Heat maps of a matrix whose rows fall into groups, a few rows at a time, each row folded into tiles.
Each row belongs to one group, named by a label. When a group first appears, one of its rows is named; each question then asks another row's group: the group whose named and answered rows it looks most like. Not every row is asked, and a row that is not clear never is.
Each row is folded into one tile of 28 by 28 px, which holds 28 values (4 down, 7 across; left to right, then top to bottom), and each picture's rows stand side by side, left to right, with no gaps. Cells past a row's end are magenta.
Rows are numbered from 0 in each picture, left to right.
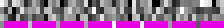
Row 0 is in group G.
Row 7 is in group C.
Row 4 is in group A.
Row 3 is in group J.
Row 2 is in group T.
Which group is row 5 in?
A
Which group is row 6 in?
T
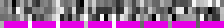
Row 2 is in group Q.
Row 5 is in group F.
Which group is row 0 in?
A
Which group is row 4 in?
T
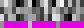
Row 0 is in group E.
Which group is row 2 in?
G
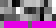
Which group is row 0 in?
A
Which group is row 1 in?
C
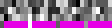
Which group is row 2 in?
E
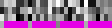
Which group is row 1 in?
A
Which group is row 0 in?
E
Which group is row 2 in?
G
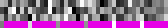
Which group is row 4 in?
J
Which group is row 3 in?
E
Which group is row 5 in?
J
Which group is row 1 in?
A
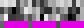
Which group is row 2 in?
C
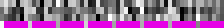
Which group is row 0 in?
C
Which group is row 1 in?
Q
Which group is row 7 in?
G
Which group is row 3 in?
T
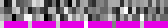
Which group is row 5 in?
G
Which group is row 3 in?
J
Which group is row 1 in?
E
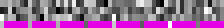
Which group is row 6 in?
A
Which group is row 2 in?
E
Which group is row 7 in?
F
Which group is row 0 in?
E
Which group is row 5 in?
E
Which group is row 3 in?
E
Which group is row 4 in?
J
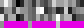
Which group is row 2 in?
E
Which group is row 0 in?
E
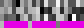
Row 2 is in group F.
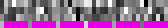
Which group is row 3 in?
C
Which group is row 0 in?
C
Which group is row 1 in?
F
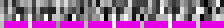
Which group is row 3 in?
F
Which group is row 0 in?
F
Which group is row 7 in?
Q
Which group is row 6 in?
T
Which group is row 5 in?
A
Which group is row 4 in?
T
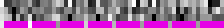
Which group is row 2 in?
G
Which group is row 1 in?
J
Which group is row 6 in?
C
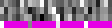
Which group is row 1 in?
C
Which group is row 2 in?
J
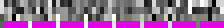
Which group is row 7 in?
C
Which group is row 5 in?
T
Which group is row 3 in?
J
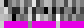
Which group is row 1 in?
G
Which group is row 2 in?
G
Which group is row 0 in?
Q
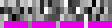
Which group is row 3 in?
G
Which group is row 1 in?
E
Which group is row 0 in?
C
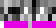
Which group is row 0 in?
C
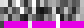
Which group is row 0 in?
G
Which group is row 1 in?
C
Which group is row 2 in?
J
